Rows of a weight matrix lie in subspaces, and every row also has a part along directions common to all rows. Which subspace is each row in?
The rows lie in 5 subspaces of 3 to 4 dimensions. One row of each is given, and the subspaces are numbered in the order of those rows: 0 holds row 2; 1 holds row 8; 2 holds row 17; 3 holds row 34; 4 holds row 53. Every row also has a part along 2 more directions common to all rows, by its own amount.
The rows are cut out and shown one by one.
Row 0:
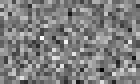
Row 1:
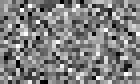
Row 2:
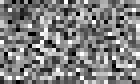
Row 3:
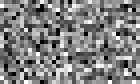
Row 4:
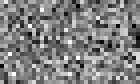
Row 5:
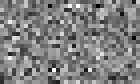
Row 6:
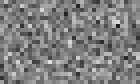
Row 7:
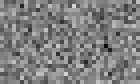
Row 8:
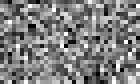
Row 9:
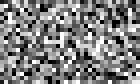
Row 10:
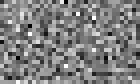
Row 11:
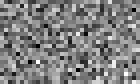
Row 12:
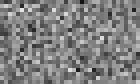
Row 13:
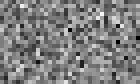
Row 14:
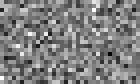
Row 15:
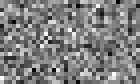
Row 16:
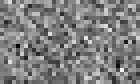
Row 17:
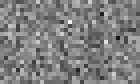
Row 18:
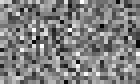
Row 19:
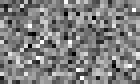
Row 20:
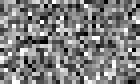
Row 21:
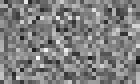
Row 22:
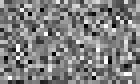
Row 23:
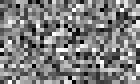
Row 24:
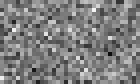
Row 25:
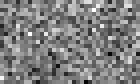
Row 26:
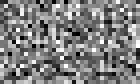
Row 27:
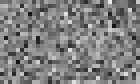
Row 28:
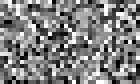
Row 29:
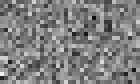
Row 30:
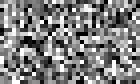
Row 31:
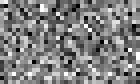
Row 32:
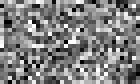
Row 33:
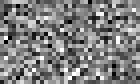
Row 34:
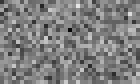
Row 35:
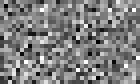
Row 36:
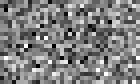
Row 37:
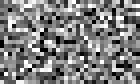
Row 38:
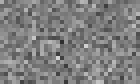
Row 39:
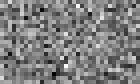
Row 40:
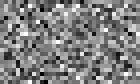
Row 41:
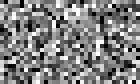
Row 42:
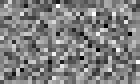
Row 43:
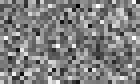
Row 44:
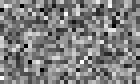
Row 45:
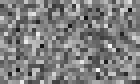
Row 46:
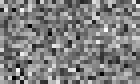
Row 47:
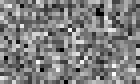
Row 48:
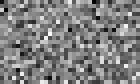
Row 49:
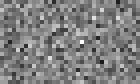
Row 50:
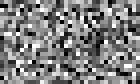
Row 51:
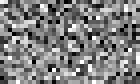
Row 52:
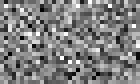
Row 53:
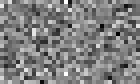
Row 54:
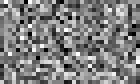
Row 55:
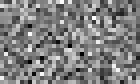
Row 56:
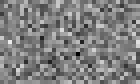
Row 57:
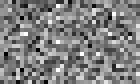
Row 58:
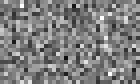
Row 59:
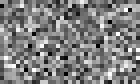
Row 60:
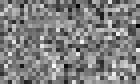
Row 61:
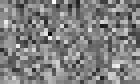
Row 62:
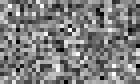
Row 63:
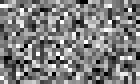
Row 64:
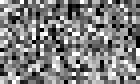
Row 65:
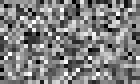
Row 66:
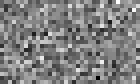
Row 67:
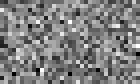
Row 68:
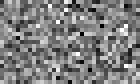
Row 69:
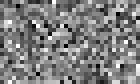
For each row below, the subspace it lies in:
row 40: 0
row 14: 3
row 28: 1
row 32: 1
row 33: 2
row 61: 1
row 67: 2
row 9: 3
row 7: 4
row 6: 2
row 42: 0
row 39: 4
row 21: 0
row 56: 1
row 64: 4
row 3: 4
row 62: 2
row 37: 0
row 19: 0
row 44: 2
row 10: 0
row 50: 2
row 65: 2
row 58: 4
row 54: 0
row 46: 3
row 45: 2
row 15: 3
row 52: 2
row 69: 1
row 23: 1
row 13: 2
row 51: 3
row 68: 3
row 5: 3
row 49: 1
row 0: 1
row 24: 3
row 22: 0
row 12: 4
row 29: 1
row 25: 3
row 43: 3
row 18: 4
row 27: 3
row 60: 4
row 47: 2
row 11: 4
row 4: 2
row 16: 1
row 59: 4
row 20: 1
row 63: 4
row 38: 4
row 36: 4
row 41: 4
